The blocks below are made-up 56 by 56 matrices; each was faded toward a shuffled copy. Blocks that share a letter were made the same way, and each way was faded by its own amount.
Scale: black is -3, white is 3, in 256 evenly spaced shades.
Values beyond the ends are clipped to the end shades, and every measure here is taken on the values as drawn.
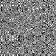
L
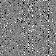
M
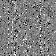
M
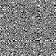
L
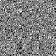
L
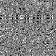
L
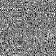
L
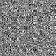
L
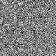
L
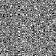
L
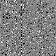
M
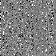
M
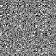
L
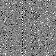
M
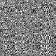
L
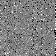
M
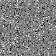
M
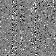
M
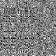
L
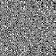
L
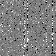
M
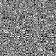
L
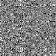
L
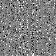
M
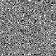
L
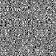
L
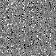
M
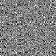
L
